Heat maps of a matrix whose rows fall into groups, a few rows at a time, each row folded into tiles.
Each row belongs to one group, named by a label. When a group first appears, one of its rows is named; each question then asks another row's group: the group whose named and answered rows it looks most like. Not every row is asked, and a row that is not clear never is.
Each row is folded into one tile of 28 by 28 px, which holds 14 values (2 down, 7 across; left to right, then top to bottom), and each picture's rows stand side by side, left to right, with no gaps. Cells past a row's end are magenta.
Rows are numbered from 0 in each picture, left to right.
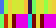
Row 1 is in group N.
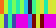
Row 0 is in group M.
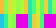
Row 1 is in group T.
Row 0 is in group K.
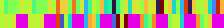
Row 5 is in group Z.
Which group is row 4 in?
N
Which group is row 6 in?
T
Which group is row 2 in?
M
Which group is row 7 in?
Z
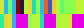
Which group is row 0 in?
T
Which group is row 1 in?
T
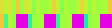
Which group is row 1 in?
K
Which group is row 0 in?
M
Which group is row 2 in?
K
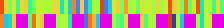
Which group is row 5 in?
M
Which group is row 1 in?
N
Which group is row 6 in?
M
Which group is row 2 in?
T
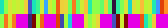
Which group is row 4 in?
N
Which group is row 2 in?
M
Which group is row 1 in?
N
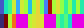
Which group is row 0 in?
N
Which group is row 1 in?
Z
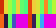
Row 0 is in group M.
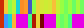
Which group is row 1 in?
N
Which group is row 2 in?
M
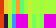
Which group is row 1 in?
M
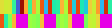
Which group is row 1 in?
Z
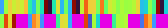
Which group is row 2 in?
T
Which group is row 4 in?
K
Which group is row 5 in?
T
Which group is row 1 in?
T
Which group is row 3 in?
M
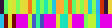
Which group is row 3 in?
T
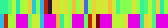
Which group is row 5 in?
T
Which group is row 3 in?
N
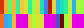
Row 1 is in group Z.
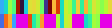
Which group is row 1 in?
Z
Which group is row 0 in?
T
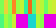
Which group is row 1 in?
K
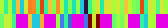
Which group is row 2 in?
M
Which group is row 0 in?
T
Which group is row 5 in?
K
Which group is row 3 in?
N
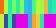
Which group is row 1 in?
T
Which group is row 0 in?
M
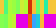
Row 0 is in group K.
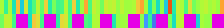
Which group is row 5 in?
M
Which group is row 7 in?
K
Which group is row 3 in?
K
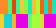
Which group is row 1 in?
Z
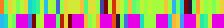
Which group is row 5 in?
K
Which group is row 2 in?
N
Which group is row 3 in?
Z
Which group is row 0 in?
K
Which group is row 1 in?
N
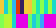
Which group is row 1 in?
M
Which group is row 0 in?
T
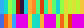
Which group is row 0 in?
T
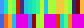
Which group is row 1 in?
N
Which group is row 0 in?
T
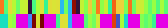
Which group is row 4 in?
M
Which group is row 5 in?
M
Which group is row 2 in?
T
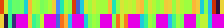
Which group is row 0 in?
M
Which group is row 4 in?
N
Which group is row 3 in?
K
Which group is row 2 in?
T
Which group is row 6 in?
K
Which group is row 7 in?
T
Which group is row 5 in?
K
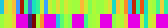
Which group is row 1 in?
N
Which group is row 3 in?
K
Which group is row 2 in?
K
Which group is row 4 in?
Z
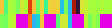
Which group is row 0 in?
K
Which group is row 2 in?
T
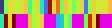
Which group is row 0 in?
N
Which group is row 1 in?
Z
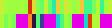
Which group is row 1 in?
M
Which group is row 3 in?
N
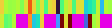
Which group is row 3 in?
N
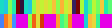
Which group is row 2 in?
Z
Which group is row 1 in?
N
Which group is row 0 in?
T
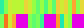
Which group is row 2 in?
M
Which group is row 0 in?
N
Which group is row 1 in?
M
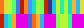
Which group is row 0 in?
Z
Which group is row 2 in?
T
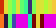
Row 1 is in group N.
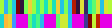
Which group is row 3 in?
N
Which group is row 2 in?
T
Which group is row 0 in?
T
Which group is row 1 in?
M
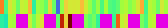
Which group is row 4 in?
N
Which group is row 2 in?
N
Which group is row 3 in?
M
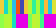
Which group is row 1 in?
T
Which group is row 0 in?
T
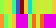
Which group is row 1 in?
N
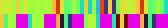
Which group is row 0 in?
M
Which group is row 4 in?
N
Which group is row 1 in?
K
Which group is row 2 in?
M
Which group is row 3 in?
T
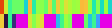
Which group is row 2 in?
K
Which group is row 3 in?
M
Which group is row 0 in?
M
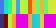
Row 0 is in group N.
